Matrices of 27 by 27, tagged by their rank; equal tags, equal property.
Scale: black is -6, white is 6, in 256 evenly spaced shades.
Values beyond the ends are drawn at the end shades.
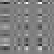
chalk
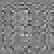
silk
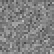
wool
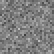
wool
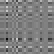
chalk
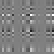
chalk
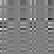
chalk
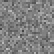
wool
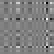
chalk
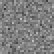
wool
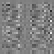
silk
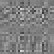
silk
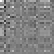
silk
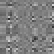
silk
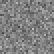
wool
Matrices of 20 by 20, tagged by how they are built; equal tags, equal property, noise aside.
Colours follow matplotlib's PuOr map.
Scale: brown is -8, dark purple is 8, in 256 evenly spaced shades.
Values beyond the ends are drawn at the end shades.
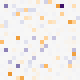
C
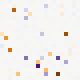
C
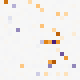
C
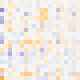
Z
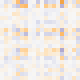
Z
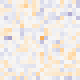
Z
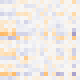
Z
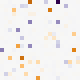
C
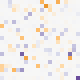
C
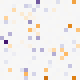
C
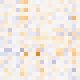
Z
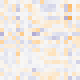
Z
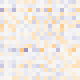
Z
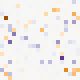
C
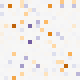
C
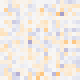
Z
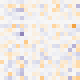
Z
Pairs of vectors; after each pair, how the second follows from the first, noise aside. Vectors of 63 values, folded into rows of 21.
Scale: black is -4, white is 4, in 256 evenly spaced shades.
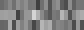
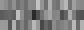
negated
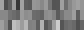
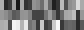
scaled up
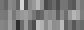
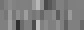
partly zeroed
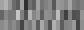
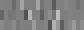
partly zeroed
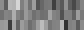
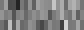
negated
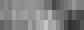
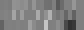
partly zeroed
